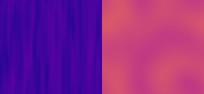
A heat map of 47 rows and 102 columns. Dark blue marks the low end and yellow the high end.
It is made of 1 by 2 panels. Panel 1,1: very low, streaked downward, faint in contrast. Panel 1,2: middling, smooth, faint in contrast.
